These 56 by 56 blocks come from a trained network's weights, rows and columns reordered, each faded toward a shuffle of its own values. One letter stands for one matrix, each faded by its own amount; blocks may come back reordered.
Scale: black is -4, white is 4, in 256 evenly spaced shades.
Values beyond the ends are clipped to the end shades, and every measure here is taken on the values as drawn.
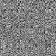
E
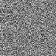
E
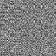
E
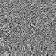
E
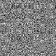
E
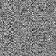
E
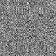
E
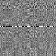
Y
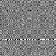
Y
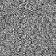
E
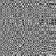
Y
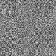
E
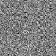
E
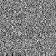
E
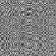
Y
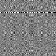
Y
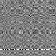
Y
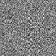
E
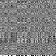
Y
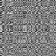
Y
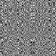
Y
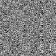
E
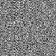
E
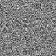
E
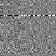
Y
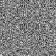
E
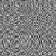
Y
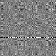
Y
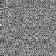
E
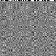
Y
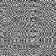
Y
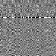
Y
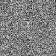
E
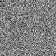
E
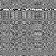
Y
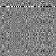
Y
